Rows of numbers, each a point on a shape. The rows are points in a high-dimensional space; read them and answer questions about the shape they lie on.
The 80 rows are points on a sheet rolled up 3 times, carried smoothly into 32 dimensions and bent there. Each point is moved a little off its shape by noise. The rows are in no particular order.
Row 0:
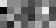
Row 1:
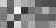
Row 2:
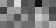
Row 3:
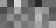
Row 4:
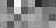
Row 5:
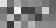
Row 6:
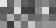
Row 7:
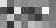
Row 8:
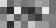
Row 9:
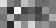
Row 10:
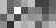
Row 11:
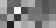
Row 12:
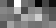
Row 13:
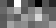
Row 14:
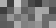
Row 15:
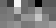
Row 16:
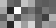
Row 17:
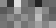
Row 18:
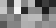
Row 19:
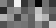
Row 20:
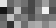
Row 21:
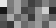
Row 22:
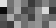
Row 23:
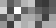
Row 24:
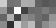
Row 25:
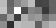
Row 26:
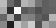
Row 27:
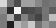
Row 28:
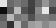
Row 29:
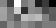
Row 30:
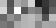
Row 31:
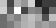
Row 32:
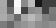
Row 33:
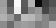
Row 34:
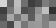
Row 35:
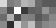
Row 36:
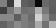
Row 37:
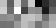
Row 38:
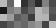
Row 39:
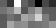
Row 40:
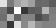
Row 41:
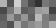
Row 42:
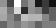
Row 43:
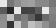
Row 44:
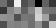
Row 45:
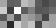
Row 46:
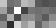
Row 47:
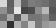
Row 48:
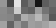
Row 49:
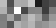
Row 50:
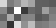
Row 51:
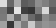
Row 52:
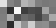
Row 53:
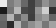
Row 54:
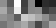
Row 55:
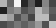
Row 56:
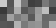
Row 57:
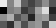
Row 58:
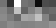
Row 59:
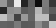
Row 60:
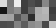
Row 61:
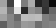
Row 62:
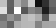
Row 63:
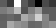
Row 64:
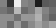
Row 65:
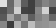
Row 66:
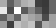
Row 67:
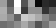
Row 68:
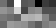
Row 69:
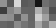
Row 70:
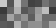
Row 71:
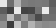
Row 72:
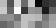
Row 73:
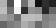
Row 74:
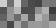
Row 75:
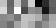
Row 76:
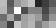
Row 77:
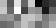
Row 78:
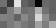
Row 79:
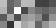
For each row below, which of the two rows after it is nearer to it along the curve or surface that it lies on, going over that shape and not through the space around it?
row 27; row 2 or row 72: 72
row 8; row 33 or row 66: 66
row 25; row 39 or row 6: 6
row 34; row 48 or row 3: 3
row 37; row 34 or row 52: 52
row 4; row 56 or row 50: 56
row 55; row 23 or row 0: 0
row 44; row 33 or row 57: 57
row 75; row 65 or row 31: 31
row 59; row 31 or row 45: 31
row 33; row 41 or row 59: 41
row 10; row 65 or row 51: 51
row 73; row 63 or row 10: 63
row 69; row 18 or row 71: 71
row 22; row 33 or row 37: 33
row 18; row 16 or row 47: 16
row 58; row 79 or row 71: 79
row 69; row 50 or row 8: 8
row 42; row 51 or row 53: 53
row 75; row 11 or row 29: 29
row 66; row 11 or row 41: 11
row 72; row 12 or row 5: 12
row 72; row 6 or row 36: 36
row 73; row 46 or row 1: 46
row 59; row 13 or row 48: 13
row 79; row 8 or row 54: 8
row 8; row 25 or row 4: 25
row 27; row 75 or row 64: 75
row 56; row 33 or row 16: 33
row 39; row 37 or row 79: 37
